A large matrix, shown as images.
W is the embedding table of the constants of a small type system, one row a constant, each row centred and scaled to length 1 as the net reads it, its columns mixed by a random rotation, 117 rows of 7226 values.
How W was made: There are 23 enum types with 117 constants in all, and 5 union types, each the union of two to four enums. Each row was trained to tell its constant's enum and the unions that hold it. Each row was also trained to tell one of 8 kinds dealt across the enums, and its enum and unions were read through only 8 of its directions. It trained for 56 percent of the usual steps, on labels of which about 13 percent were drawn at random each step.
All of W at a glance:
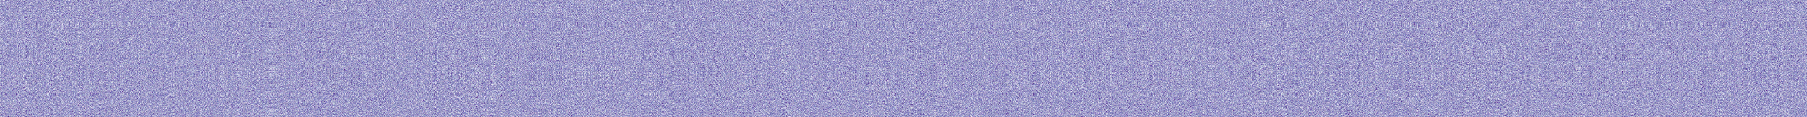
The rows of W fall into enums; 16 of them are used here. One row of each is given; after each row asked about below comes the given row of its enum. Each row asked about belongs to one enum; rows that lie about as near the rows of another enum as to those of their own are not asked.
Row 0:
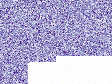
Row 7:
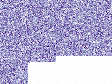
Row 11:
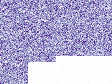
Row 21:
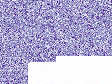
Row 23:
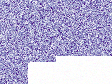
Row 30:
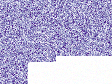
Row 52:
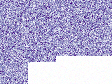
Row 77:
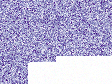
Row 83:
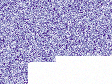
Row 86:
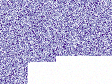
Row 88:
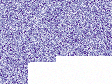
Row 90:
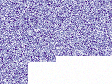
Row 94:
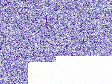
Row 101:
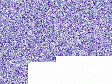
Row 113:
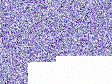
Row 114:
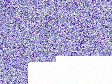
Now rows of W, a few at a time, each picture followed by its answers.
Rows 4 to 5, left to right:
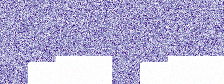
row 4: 7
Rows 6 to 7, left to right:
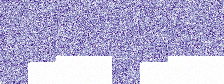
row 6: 114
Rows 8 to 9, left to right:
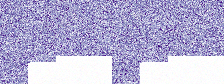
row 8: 114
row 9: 7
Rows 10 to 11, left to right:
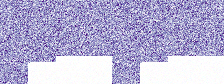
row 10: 11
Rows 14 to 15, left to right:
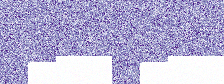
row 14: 11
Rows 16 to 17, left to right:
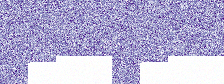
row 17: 21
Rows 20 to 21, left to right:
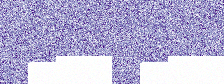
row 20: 113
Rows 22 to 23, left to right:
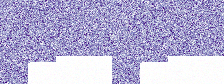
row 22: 23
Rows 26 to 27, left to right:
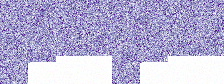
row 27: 83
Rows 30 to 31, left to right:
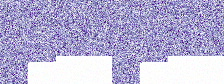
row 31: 11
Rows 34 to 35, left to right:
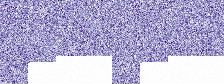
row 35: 86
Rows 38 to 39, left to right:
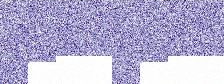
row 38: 23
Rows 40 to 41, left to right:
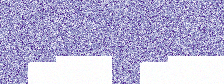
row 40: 23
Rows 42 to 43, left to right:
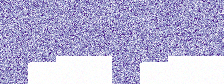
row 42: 113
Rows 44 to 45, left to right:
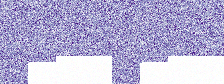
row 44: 30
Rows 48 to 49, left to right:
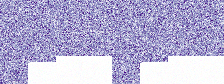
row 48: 101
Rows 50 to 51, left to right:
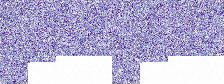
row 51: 101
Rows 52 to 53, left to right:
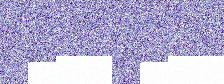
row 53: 94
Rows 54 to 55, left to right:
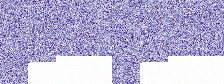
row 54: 114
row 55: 52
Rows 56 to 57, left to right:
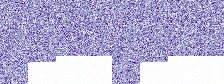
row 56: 52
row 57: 52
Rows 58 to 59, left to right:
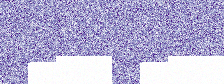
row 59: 88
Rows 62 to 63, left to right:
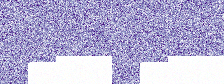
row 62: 113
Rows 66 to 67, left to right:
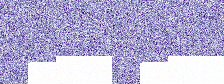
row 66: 101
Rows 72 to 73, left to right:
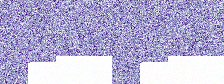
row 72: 86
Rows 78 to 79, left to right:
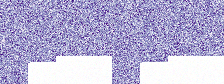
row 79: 86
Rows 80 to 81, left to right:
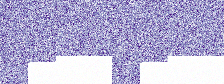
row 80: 114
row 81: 83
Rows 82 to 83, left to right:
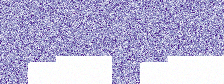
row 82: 23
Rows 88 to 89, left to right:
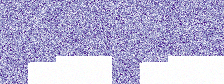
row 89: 88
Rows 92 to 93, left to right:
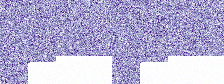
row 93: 94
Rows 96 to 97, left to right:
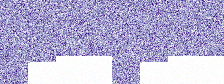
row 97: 11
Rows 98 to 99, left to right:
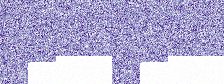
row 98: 114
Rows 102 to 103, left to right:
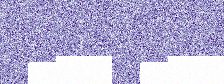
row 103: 23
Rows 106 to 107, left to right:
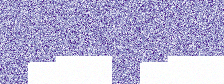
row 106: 11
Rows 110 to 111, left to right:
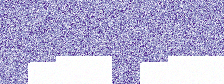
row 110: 52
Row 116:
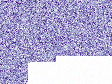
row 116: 52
